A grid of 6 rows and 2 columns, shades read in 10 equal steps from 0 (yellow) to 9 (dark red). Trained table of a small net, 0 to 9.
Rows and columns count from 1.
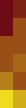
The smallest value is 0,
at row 6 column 1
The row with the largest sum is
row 1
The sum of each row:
17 15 12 11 10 2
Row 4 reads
6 5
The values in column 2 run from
2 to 8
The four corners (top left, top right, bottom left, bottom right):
9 8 0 2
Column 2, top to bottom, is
8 6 6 5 6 2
